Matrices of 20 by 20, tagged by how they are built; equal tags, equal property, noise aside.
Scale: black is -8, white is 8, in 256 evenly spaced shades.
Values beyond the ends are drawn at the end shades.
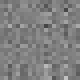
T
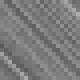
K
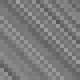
K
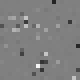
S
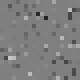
S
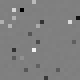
S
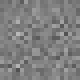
T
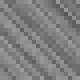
K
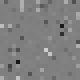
S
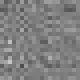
T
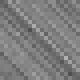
K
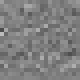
T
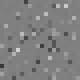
S
